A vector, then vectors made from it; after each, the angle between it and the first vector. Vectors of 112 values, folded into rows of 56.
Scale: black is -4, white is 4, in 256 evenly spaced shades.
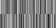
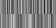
orthogonal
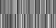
nearly opposite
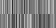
partly aligned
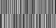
partly aligned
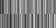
partly opposed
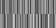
partly opposed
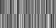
nearly opposite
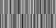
orthogonal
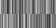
partly aligned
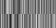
partly opposed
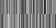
partly aligned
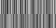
partly aligned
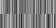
nearly parallel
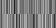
partly aligned
